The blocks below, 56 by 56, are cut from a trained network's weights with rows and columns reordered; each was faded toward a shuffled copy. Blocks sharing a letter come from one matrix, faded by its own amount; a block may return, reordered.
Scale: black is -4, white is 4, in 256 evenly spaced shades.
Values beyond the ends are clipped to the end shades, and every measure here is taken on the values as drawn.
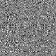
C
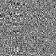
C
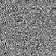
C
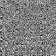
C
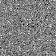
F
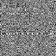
C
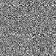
C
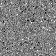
F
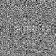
C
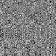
C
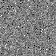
F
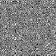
C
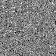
F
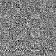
C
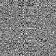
C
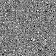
F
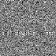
C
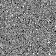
F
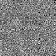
C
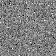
F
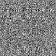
C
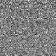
C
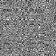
C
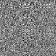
C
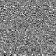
C
